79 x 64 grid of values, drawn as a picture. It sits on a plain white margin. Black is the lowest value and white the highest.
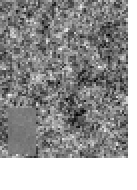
Histogram: bell-shaped. Odd patch: calmer, in the bottom left. Stripes: none. Calmest part: bottom left. Slope: none.
